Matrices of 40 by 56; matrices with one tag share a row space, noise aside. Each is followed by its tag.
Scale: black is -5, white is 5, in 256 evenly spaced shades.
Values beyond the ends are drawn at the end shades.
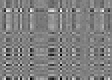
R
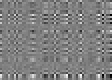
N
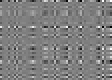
N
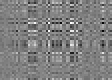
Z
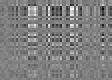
Z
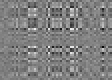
Z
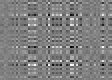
Z
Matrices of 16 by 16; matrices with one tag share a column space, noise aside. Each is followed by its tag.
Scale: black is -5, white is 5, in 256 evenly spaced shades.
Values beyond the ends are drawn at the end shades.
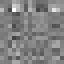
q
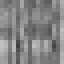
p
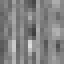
p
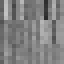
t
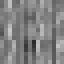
p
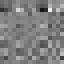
q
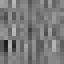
p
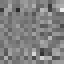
q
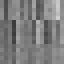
t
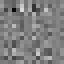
q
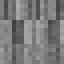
t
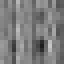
p
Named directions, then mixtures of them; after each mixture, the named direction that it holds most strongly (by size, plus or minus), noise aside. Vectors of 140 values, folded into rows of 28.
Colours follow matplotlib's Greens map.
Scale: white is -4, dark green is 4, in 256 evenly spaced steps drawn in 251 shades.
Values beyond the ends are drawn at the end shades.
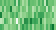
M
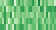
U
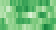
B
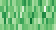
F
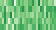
U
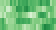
B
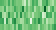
F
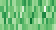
F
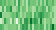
M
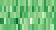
M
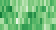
B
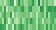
U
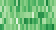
M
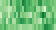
B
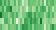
M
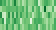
F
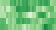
B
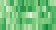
B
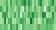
F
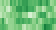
B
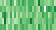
U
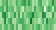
F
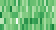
M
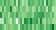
M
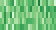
U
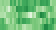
B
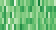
U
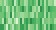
U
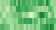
B
